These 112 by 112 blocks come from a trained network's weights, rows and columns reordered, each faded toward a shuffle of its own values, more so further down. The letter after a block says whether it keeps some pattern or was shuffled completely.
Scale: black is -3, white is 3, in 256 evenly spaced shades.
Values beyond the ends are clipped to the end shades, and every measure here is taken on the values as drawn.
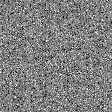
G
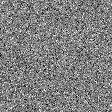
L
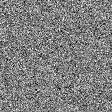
G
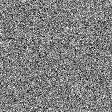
G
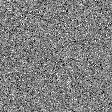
L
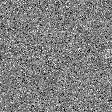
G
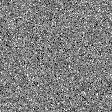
L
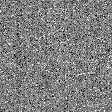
G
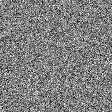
L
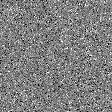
L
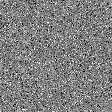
L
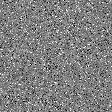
L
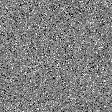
L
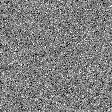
L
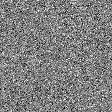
L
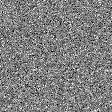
L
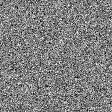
L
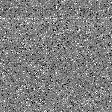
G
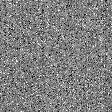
G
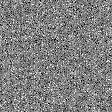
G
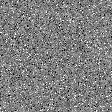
L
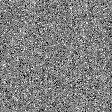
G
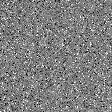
L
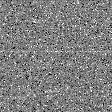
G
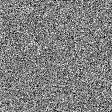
L
